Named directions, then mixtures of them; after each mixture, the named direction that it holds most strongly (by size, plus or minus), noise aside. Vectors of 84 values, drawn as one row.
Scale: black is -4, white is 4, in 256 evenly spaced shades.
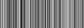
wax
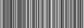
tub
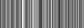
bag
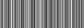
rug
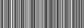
rug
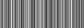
rug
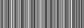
rug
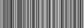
tub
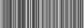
tub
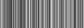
tub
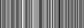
bag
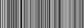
wax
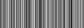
rug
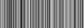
wax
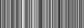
bag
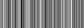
rug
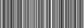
tub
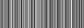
rug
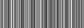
rug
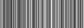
tub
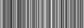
tub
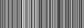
bag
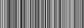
wax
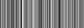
bag
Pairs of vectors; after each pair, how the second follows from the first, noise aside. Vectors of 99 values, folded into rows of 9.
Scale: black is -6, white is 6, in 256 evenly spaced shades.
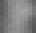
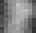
scaled up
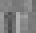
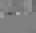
partly zeroed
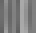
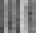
scaled up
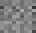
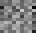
scaled up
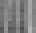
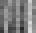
scaled up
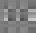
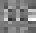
scaled up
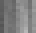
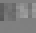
partly zeroed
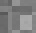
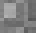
reversed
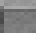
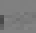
partly zeroed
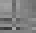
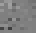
partly zeroed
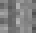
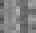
reversed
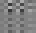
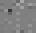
partly zeroed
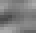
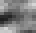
scaled up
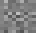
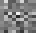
scaled up
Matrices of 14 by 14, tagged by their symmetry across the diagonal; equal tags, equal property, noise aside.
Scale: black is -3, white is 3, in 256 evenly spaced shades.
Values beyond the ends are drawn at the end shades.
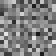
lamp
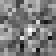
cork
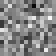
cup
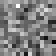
cup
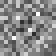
cork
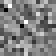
lamp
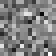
cup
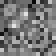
cork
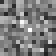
cork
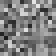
lamp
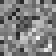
cork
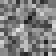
lamp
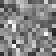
cup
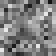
lamp
